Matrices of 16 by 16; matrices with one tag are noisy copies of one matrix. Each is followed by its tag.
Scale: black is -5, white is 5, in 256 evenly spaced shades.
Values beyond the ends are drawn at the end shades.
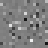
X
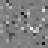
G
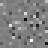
X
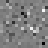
G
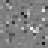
G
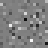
X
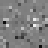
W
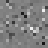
G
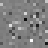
X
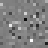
X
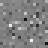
X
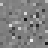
X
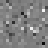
G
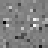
W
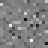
X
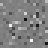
X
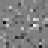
W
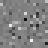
X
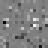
W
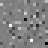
X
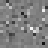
G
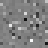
X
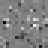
W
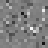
G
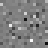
X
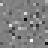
X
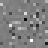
X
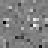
W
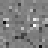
W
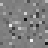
X
